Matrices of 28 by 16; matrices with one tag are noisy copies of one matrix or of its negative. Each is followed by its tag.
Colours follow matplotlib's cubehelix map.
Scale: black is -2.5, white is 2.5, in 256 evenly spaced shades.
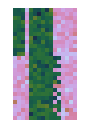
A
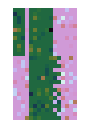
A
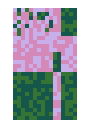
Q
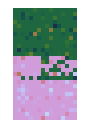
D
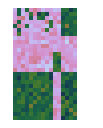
Q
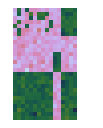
Q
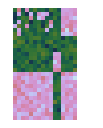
Q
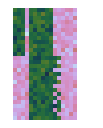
A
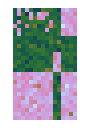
Q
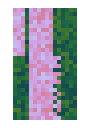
A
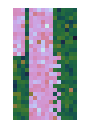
A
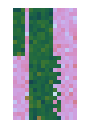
A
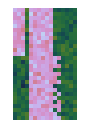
A
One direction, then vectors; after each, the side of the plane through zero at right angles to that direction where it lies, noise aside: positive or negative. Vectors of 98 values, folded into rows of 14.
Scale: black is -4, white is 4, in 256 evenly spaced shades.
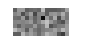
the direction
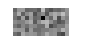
positive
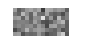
negative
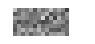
negative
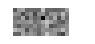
positive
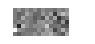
positive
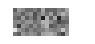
positive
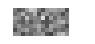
negative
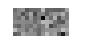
positive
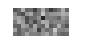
positive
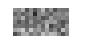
positive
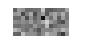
positive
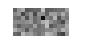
positive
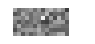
negative
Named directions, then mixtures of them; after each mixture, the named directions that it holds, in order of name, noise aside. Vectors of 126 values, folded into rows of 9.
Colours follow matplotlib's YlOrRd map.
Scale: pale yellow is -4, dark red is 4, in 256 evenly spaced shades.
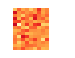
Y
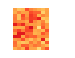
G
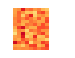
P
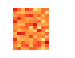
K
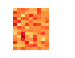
P, Y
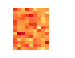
G, K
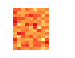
K, Y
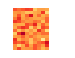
K, P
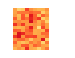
G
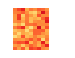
G, P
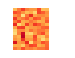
P, Y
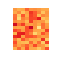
G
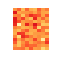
K, Y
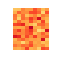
G, K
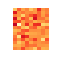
Y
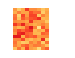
G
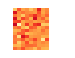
Y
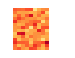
K, P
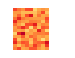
K, P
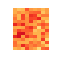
G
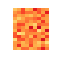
K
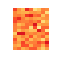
K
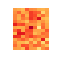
G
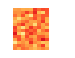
K, P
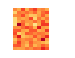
K, Y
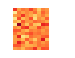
Y
